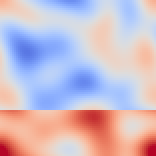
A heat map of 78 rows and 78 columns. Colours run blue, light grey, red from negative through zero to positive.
Stripes: none. Lone odd cells: none. Seam: horizontal, 70% of the way down, the bottom part higher.
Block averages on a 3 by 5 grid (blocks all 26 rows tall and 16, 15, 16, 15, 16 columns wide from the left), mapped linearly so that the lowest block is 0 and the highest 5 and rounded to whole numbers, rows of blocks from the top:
11122 | 10013 | 53454
